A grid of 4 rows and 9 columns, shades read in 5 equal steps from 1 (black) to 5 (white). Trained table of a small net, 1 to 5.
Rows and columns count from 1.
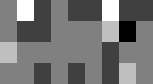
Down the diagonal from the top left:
3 2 3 3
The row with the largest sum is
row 3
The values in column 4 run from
3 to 3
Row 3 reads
4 3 3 3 3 3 2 3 3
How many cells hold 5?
2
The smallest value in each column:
3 2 2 3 2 2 2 1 2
